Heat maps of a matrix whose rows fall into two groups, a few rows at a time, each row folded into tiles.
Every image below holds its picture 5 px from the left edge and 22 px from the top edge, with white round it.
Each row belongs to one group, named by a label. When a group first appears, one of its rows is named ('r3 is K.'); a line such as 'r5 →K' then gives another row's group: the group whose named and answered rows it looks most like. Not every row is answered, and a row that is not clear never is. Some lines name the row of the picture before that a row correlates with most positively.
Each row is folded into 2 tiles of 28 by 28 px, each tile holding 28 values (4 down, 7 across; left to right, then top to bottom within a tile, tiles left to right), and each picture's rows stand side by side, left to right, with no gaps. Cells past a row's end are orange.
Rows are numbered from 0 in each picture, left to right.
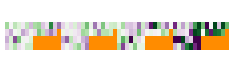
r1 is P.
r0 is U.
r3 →P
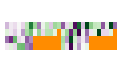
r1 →P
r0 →P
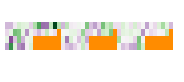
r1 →P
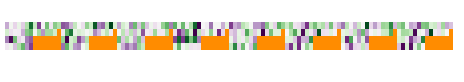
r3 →U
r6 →P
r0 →P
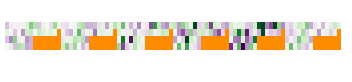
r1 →U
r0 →P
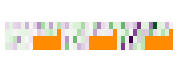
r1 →U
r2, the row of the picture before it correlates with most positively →2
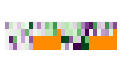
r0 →P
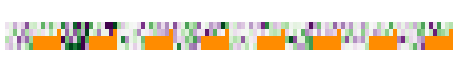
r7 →P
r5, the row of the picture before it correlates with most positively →1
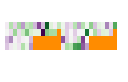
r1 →P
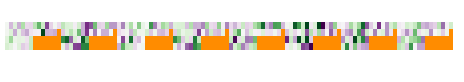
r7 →U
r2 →U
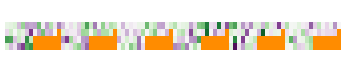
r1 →P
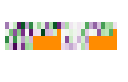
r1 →P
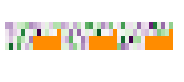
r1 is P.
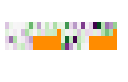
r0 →P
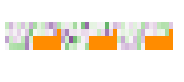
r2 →P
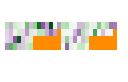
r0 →U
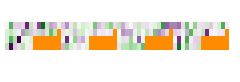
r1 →U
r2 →U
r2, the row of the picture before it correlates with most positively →0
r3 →U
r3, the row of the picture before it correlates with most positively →0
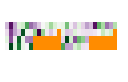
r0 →U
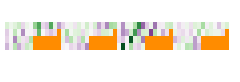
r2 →U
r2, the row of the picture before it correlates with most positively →0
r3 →P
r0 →U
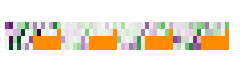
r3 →P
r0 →U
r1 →P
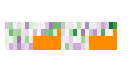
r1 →U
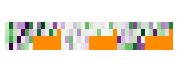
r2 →P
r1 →P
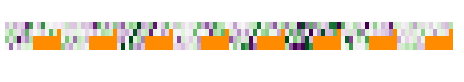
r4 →P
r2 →U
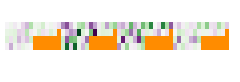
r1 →U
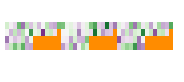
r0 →P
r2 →P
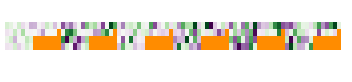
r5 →U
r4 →P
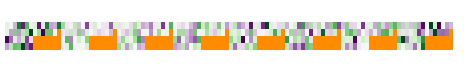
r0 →P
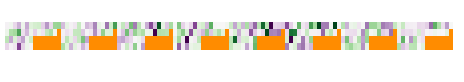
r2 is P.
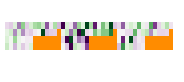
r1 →P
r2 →U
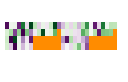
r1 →P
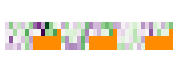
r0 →P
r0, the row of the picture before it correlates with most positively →1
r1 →P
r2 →U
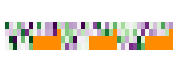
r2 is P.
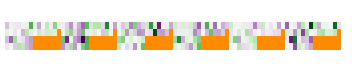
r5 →P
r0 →P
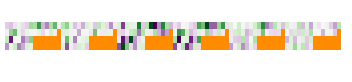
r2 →U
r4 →U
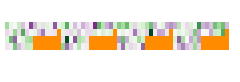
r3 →P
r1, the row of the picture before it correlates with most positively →1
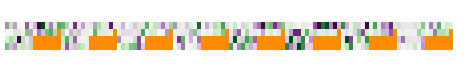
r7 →P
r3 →P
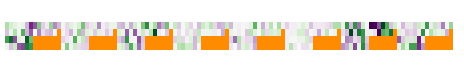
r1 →U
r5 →U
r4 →P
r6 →P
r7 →P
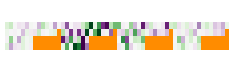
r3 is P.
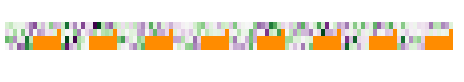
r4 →P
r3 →P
